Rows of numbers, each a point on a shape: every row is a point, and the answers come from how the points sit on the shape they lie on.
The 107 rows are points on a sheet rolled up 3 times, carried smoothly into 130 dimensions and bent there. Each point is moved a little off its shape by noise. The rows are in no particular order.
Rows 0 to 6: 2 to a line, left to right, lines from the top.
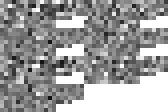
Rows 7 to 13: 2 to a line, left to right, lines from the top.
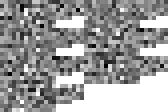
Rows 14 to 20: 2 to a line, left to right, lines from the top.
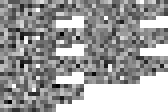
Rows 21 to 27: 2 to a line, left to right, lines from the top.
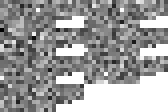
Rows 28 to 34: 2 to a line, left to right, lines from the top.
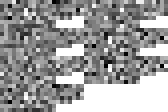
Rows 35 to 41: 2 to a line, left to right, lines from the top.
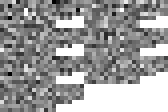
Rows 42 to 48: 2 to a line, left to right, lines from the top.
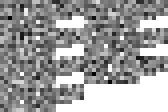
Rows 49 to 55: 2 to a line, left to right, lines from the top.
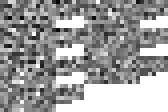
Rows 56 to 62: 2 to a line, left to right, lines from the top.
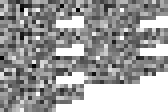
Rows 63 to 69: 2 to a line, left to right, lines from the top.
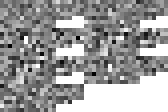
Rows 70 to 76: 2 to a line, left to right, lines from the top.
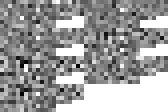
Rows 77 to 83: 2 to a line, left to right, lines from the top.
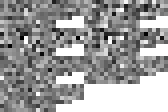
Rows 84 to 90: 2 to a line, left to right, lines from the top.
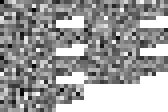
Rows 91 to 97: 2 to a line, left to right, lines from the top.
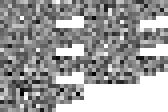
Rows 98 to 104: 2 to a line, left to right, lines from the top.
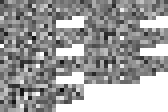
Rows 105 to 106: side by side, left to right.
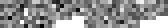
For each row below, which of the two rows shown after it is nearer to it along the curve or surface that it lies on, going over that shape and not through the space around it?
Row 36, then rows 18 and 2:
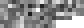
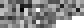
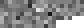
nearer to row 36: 18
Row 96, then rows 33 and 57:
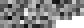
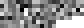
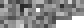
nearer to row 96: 33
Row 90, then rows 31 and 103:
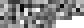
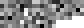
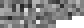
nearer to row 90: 31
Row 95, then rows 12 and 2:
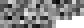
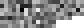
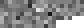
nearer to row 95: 12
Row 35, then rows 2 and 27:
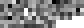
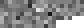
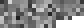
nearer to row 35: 27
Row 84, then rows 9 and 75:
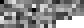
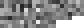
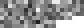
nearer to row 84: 75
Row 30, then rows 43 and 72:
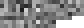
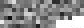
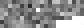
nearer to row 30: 72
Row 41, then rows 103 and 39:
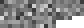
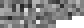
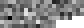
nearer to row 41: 39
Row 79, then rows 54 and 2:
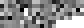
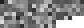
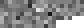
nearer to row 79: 54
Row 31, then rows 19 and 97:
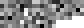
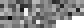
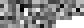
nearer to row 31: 97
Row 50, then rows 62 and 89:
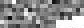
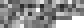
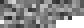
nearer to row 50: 89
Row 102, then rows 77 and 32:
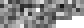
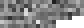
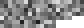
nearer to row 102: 32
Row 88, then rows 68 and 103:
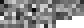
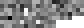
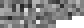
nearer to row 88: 68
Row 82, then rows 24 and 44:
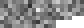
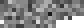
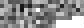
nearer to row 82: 24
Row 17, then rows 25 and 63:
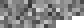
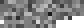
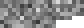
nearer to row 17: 63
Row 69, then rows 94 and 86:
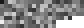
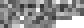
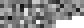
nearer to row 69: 86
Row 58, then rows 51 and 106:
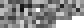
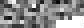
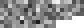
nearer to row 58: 106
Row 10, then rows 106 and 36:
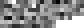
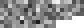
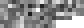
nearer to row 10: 106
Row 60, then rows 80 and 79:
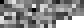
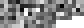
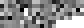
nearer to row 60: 79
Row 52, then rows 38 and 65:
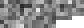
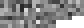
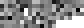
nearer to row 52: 38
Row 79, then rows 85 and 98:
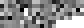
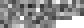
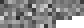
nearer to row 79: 85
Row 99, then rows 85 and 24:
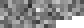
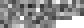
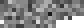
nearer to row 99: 24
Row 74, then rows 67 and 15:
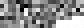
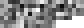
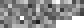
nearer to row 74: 67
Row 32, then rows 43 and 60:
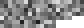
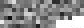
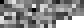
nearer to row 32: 60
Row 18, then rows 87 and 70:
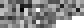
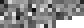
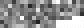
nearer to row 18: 70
